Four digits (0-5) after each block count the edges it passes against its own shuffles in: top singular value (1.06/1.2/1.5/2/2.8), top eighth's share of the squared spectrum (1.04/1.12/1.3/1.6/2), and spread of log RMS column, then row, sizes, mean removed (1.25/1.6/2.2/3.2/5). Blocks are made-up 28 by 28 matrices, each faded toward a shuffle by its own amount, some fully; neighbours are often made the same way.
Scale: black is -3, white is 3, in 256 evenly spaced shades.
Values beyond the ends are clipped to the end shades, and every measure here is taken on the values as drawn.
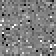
0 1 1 0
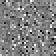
0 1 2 0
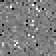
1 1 0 0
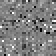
2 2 0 1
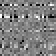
4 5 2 2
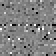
2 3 0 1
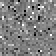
1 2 0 2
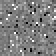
0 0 0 0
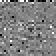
3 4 0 2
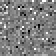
1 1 0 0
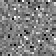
2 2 0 0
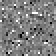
0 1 0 0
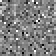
1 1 0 0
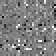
2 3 2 2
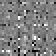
2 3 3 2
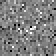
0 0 0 0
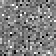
1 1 0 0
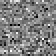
2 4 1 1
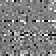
3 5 0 2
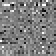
3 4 1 2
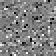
2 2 0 0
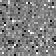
1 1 0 0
